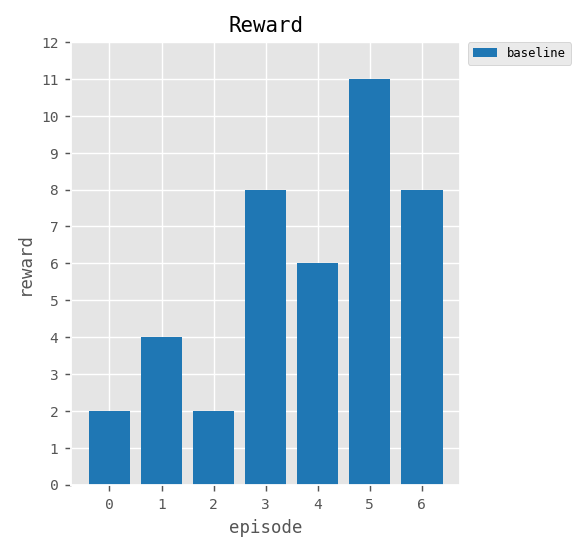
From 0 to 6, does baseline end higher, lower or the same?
higher
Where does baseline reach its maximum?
5
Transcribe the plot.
Title: Reward
x-axis: episode, ticks 0 1 2 3 4 5 6
y-axis: reward, ticks 0 1 2 3 4 5 6 7 8 9 10 11 12
Legend: baseline
Values:
baseline: 2 4 2 8 6 11 8
